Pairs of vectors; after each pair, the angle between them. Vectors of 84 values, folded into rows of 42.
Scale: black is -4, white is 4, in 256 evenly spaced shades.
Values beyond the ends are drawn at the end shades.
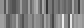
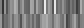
orthogonal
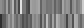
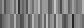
partly aligned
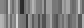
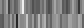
nearly opposite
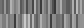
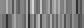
partly opposed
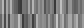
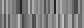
nearly parallel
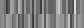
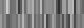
nearly opposite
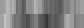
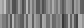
orthogonal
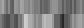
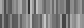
partly aligned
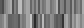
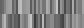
nearly parallel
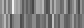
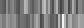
orthogonal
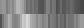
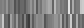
partly opposed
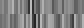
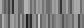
partly opposed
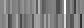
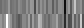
partly opposed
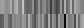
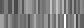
nearly opposite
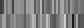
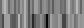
partly opposed
